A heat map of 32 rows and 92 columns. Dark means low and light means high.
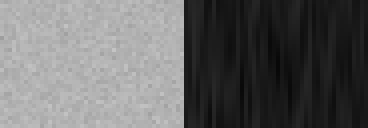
The table splits into one row of 2 panels. Panel 1,1: high, fine-grained, faint in contrast. Panel 1,2: very low, streaked downward, faint in contrast.
